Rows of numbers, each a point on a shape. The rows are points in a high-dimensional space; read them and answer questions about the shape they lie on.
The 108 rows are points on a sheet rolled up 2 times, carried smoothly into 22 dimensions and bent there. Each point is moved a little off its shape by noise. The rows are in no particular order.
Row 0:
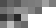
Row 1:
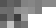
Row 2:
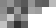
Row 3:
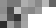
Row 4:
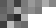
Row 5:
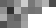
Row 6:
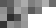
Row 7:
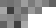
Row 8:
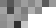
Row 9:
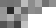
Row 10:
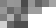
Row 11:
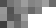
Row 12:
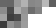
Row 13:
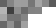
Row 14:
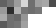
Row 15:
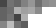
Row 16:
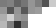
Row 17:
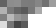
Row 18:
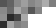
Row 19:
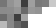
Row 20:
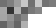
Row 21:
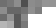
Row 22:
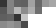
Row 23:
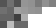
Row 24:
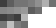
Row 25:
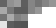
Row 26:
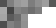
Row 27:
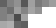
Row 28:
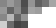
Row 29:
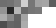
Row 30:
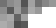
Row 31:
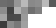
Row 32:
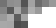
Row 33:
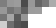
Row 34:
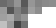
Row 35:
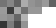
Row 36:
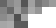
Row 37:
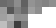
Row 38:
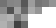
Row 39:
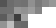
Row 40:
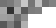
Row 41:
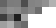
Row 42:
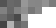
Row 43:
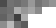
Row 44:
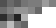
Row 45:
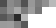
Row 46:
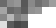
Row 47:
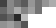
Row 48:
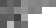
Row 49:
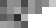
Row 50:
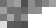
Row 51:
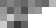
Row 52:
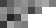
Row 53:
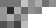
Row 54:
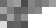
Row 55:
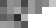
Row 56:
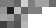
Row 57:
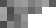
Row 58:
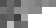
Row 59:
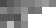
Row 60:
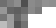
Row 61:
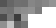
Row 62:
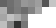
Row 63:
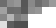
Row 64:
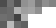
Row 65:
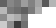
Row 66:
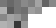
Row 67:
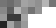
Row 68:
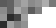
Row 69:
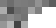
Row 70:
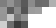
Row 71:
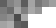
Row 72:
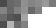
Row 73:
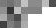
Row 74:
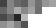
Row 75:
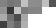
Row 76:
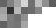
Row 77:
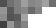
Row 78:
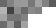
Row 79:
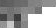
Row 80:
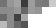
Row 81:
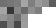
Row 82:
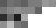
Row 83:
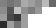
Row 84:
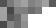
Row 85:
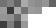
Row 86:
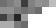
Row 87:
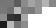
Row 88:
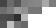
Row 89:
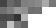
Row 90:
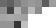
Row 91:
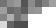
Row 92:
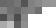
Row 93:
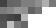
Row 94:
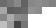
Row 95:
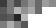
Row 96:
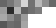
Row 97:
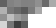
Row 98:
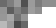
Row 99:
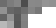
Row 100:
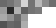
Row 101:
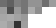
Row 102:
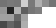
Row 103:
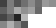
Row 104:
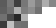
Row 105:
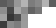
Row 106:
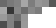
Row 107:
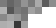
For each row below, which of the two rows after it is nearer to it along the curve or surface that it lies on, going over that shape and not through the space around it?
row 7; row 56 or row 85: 85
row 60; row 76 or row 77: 77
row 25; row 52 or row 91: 91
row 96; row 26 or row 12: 12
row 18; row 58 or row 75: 75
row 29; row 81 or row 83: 83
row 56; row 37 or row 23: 37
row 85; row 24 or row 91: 24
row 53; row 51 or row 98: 98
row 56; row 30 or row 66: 66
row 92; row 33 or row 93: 93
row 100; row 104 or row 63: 104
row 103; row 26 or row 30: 30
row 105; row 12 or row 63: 12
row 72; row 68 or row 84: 84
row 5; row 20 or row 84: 20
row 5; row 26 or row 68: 68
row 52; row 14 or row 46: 14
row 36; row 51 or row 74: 74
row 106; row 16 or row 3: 3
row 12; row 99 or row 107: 107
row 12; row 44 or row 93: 93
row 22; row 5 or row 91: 91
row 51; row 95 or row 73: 95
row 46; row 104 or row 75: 104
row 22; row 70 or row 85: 70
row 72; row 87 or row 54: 87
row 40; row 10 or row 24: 24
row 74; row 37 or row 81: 37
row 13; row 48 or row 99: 48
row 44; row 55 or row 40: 55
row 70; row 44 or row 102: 44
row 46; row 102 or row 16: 16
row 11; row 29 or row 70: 29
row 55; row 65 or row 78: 65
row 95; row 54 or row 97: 54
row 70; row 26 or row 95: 95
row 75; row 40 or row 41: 40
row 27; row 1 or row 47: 1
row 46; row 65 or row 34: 65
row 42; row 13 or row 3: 13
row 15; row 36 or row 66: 36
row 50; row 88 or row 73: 88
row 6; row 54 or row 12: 12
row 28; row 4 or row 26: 4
